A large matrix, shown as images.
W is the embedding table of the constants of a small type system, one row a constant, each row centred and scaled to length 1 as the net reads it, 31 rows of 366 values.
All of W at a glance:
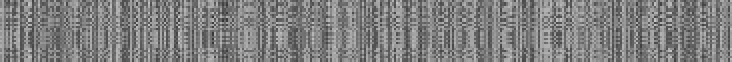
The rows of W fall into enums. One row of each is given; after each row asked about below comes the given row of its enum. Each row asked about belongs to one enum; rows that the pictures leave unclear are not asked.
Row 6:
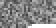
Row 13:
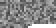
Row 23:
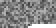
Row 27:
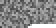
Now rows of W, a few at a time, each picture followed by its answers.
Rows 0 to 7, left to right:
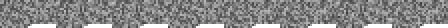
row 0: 27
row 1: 6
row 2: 6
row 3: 27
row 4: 23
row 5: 23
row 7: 23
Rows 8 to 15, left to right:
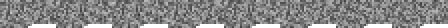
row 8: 13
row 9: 6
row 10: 6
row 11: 13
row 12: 6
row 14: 27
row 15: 23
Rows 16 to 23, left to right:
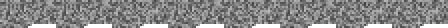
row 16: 13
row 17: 13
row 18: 23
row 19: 13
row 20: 23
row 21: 13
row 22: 23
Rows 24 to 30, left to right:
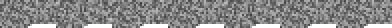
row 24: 27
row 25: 6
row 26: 23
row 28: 6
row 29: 27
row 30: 27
